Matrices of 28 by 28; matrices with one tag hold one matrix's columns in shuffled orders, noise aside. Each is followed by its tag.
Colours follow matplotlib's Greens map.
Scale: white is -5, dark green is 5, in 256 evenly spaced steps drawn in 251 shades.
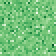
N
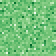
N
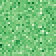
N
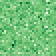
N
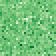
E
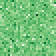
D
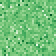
D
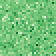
E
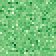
N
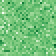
N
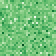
E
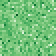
D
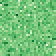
D
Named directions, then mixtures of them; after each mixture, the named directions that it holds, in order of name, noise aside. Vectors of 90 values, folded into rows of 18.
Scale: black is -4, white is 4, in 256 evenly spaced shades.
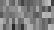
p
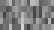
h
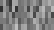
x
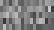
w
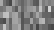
h, p, w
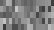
p, w, x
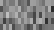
h, w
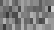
w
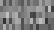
w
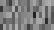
h, w, x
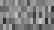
h, w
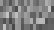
w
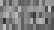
w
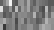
w, x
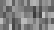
h, p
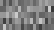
w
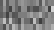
w, x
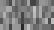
h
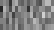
p, x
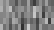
h, x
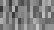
p, x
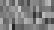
h, p, w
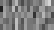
p, w, x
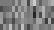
h, w, x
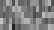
h, p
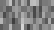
h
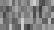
h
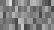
h, p, x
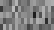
h, w, x
